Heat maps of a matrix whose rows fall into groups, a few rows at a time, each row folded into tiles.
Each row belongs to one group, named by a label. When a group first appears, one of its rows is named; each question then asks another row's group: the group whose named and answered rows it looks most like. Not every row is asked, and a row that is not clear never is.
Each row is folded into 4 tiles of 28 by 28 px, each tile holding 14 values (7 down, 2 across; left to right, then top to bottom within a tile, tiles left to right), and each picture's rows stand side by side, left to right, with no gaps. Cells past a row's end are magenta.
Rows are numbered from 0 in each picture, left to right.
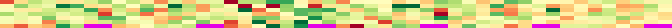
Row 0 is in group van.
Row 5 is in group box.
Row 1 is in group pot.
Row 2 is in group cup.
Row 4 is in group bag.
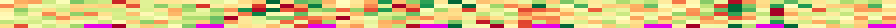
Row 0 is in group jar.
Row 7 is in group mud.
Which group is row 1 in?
cup
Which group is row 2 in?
box
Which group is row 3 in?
box
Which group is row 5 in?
mud
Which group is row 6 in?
van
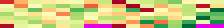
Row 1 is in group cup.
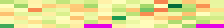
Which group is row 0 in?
mud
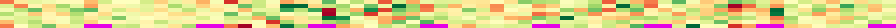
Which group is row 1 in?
pot
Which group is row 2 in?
van
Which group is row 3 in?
pot
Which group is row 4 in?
jar
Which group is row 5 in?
pot
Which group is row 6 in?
bag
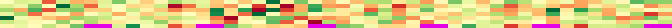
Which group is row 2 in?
box
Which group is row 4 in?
bag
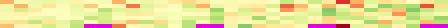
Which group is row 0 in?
cup
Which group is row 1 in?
cup
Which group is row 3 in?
cup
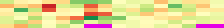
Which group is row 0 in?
jar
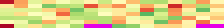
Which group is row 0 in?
cup
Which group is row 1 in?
box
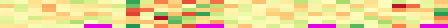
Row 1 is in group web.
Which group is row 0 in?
jar
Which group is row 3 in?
bag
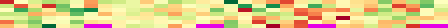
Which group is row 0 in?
cup
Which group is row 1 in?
bag
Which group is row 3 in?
box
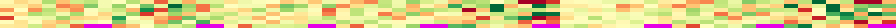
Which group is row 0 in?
box
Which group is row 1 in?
pot
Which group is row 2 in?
van
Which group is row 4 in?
web
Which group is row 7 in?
web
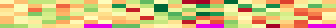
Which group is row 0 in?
box
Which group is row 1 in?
web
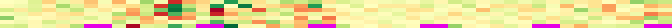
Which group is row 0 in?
pot
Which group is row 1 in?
van
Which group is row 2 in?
mud
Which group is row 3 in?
mud
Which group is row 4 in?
mud
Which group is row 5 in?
jar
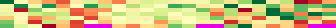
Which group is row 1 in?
van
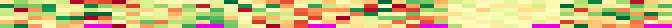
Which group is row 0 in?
web
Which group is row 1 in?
cup
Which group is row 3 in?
box
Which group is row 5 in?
web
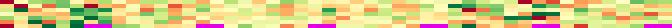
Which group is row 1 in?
box
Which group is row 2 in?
bag
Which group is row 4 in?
web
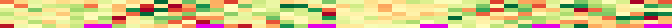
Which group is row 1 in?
box
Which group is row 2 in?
van
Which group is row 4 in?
pot
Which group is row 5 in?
web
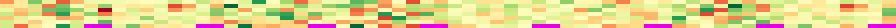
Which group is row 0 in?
van
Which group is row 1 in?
bag
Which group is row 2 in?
web
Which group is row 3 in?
web
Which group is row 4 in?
pot
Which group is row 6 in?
pot
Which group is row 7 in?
bag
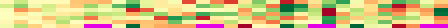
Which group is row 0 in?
web
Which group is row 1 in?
web
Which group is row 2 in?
van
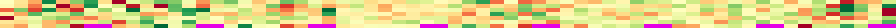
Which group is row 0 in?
box
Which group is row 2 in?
bag
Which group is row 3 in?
jar
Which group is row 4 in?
web
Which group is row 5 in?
jar
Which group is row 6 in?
pot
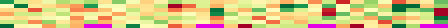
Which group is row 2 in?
van
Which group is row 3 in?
van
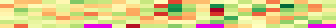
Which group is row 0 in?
jar
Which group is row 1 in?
van
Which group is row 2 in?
pot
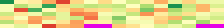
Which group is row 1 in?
pot
